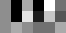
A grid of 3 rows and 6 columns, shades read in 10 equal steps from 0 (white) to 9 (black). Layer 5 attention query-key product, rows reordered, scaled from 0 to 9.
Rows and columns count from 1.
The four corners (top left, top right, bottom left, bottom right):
4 5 4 3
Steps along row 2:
up down up down up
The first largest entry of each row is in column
2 2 4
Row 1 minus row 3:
0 6 -1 4 -5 2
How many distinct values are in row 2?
6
